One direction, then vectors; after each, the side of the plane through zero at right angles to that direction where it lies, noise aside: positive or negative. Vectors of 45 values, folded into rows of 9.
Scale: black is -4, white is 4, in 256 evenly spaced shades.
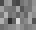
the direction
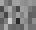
negative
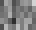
positive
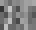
negative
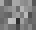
negative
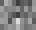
positive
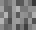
positive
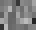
positive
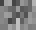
positive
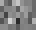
negative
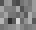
positive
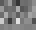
positive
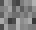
positive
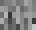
positive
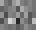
negative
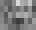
negative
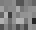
positive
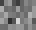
positive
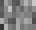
positive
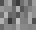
positive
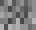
positive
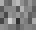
negative
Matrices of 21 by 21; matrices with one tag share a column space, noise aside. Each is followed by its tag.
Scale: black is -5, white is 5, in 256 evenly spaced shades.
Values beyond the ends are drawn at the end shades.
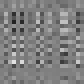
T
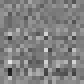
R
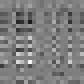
T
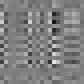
T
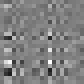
R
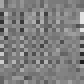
T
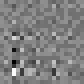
R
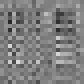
T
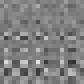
R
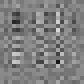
T
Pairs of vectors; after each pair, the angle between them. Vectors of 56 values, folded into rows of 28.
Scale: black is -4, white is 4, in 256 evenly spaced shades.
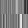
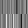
partly opposed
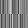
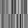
partly aligned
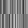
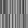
nearly parallel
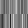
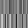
partly opposed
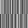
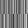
partly opposed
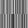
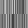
nearly parallel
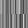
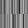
nearly opposite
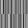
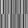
nearly parallel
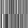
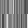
partly opposed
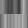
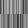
partly opposed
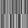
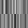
partly opposed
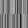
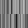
orthogonal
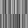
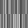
nearly opposite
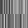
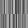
orthogonal
